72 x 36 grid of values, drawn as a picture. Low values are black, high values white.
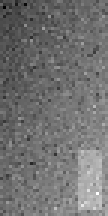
Mirror symmetry: none. Ninth with the lowest average: top left. Stripes: none. Slope: up to the bottom right. Ninth with the highest average: bottom right. Odd patch: higher, in the bottom right.
